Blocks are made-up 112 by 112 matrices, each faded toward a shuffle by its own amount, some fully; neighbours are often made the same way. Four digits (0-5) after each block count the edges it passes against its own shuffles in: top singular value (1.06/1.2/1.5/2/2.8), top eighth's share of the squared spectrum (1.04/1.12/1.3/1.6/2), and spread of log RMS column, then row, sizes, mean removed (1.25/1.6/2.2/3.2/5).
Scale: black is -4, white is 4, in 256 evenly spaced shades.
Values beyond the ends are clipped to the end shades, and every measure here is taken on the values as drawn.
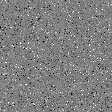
2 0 0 0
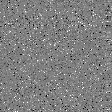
3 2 0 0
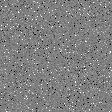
0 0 0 0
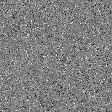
0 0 0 0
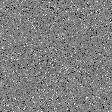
2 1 0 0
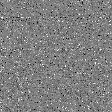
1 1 1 1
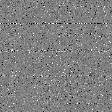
3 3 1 2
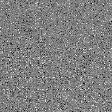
2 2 2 2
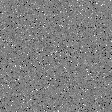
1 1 0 0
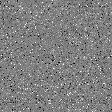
1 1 0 1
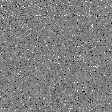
1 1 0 1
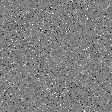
0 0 0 0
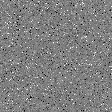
0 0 0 0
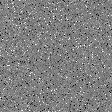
0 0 0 0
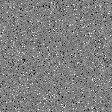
3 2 1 1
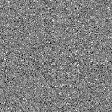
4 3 1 1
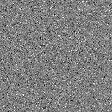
3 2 0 1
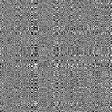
5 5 4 4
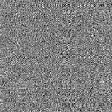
4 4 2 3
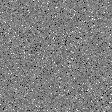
0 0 0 0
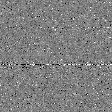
3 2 0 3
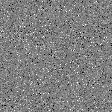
0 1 0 1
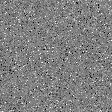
0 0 0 0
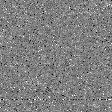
2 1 0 2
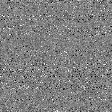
1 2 0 3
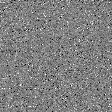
0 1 0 1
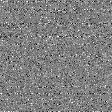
1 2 0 3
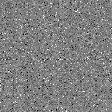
3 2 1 1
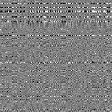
5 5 3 4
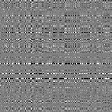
5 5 3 4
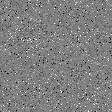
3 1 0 0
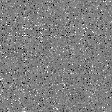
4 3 1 1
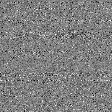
1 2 0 3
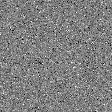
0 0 0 1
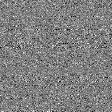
1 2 0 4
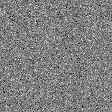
0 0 0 1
